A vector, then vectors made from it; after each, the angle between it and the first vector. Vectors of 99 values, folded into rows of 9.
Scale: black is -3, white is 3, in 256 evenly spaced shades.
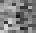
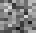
orthogonal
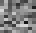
orthogonal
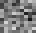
orthogonal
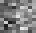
nearly opposite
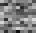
orthogonal
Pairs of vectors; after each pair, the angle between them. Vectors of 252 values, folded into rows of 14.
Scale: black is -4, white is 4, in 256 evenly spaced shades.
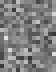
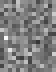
nearly parallel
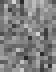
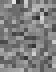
partly aligned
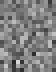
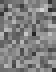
partly aligned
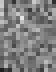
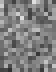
nearly parallel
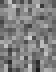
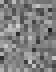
orthogonal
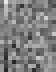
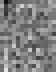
nearly opposite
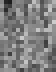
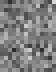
partly aligned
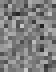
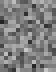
orthogonal
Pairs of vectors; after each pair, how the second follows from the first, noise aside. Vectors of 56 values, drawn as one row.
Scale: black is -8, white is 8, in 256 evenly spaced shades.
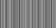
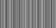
copied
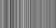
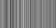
copied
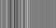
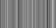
shuffled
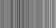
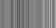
copied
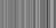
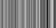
scaled up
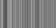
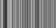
scaled up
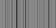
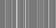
negated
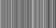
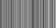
negated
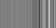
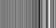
scaled up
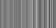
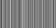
shuffled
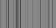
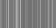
negated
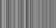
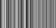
scaled up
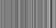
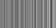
copied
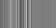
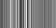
scaled up
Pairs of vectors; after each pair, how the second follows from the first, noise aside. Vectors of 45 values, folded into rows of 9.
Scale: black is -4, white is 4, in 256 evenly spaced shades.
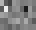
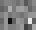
reversed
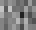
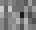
copied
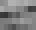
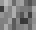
shuffled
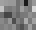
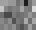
copied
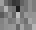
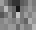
copied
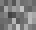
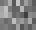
reversed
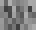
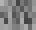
reversed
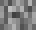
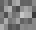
shuffled
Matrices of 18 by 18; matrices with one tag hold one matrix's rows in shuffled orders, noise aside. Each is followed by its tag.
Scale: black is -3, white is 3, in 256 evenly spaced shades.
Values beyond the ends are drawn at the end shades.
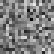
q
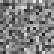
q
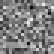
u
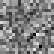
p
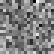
p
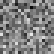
u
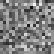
q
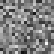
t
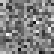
p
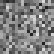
q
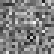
q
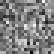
q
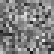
q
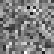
q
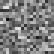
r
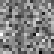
p
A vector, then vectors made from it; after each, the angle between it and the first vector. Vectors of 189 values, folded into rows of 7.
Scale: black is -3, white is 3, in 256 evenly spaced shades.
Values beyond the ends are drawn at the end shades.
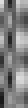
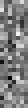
partly aligned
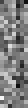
partly opposed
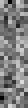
partly aligned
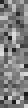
orthogonal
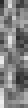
nearly opposite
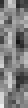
nearly opposite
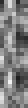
nearly opposite
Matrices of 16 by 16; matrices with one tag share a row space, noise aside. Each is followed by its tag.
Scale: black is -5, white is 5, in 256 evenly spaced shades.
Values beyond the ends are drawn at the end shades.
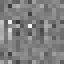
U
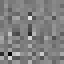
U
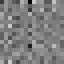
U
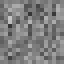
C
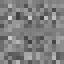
C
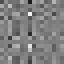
U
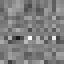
C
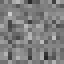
C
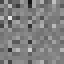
U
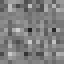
C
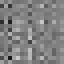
U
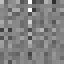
U
